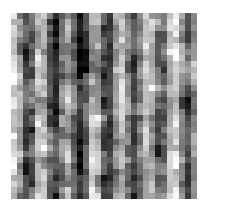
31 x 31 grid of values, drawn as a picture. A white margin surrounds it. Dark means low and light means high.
There is no overall slope. Upright stripes repeat 7 times across the table. The grain runs up and down. The ninth with the lowest average is the top middle. No seam splits the table.
